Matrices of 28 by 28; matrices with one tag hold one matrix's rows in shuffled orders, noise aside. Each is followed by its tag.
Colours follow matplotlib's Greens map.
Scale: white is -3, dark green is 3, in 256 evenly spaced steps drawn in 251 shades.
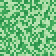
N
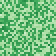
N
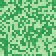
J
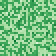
J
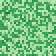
J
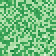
N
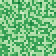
J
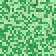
J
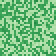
N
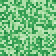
J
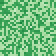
N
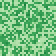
J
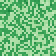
N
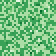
N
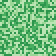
J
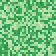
J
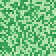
N
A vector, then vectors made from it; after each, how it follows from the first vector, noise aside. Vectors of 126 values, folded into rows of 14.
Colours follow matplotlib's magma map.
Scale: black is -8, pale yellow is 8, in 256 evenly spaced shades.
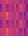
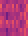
negated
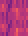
wrapped around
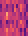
scaled up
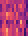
scaled up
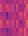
negated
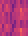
wrapped around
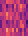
scaled up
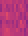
shrunk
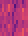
wrapped around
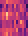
scaled up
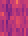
wrapped around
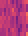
wrapped around
